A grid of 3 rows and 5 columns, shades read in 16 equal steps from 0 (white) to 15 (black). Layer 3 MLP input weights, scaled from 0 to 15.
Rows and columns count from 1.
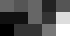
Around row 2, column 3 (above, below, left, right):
9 12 14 12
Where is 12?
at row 2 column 4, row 3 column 2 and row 3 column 3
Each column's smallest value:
9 10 9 8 0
